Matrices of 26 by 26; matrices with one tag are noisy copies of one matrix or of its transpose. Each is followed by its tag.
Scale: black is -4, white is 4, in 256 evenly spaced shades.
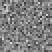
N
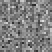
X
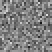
N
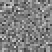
N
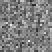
X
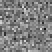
X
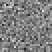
N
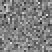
N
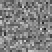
X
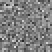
N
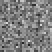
X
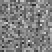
X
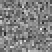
X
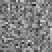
X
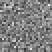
N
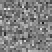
X
